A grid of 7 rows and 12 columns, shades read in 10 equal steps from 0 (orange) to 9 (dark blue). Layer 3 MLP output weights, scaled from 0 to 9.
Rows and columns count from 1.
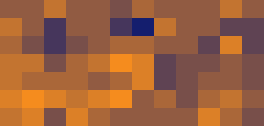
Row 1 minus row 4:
2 2 -3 1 2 5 2 -2 -1 -1 -2 -1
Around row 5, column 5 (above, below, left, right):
2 1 3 3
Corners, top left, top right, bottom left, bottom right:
4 4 2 5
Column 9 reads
4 4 4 5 5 5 4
